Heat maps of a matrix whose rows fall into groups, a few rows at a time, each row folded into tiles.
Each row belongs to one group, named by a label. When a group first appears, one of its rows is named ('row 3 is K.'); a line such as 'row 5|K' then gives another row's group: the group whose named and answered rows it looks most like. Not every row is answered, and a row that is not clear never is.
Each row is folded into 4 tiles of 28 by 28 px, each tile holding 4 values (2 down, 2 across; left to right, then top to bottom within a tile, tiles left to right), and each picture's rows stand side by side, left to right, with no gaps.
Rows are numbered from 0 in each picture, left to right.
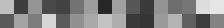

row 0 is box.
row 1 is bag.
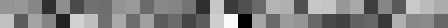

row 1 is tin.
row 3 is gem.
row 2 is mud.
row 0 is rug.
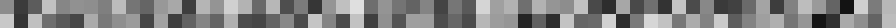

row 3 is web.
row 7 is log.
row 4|mud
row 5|rug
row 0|mud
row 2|tin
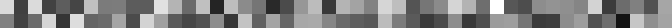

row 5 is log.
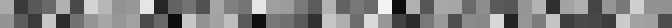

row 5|gem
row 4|box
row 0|bag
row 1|log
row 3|tin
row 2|log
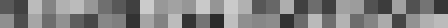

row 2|rug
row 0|mud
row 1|mud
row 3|rug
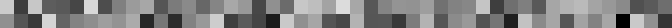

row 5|web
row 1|log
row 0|box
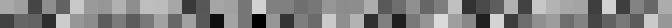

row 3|log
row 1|web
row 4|bag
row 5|tin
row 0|gem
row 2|log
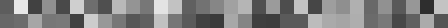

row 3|tin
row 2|tin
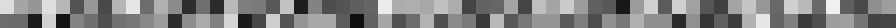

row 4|bag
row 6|gem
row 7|web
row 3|mud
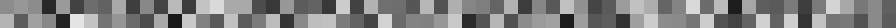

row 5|gem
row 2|rug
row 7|mud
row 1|bag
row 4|rug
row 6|tin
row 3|box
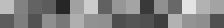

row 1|gem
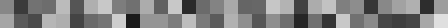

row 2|bag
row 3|tin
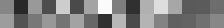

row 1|mud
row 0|bag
